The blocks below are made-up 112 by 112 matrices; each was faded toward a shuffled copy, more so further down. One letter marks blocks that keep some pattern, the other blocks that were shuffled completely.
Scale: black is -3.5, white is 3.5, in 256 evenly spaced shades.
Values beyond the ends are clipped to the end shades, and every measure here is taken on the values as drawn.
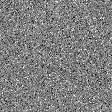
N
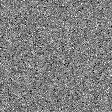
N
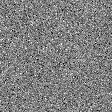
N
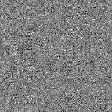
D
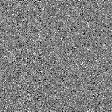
D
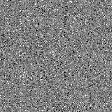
D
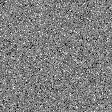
N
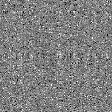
D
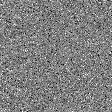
N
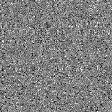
D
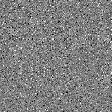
D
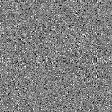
D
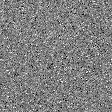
N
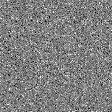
D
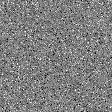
N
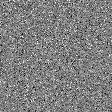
N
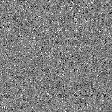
D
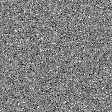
N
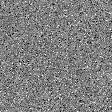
N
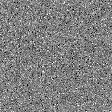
D
